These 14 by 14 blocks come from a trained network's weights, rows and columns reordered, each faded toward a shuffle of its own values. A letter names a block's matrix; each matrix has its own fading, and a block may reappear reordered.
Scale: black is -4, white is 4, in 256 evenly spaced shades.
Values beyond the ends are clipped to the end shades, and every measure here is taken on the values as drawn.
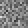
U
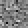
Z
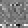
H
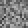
U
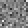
Z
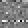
H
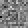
Z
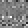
H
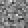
Z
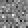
Z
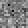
Z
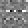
H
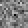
U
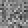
U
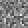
U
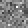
Z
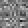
H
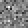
Z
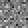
Z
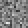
U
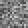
U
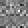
H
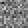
U
